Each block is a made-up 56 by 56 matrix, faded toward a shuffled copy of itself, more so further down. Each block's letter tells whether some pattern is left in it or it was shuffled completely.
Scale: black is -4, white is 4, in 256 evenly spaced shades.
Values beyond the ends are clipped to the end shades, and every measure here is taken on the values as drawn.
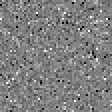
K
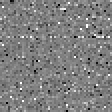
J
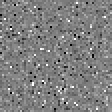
K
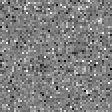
J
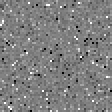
K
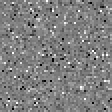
K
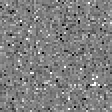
J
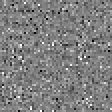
J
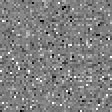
J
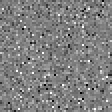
K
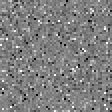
J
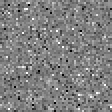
K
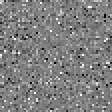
J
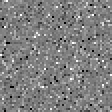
K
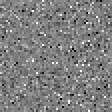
J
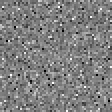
K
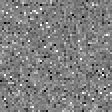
K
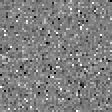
J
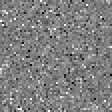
K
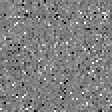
J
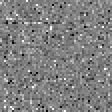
J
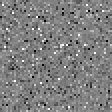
K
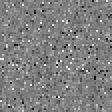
K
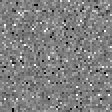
J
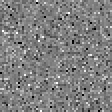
K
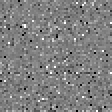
J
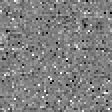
J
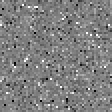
K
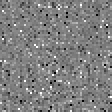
J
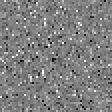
K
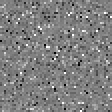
J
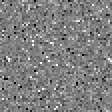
K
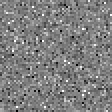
K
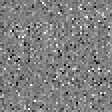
J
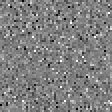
J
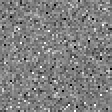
K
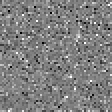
J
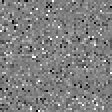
J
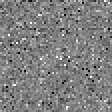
J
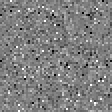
J
